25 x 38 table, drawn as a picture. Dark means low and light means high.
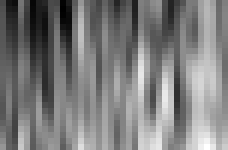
Grain: streaks running down. Ninth with the highest average: bottom right. Slope: up to the bottom right. Average level on the scale: 50%. Ninth with the lowest average: top left.
